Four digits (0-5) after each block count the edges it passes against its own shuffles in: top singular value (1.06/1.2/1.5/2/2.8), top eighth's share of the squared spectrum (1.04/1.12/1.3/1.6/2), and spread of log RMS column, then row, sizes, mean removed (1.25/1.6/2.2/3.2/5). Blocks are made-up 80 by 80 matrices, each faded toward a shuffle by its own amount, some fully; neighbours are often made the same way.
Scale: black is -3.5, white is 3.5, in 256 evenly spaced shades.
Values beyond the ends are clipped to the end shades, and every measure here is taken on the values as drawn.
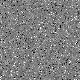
0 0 1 0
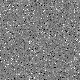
0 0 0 0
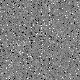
1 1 1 0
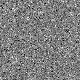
0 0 0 0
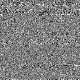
1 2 0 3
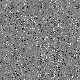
3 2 1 0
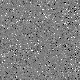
2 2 1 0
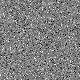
1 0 0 0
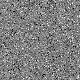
2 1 0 0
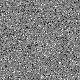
1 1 0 0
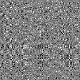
4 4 2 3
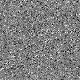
3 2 0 1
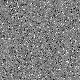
0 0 0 0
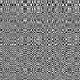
5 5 4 4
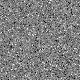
0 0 0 0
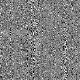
1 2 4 0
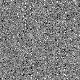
1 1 2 0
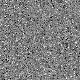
0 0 1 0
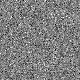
0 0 1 0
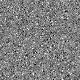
0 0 1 0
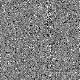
1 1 2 0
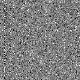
2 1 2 0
